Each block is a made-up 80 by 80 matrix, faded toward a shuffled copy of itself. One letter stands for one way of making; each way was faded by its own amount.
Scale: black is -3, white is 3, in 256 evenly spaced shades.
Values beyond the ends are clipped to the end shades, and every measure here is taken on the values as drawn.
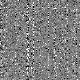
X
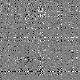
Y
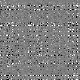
Y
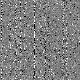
X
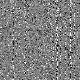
X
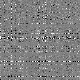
Y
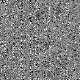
X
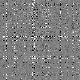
Y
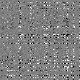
Y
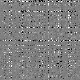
Y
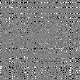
Y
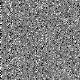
X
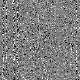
X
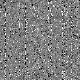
X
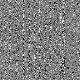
X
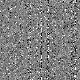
X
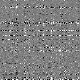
Y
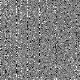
X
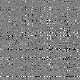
Y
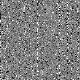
X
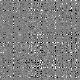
Y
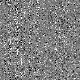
X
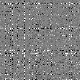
Y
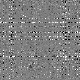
Y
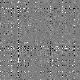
Y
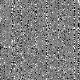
X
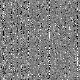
X
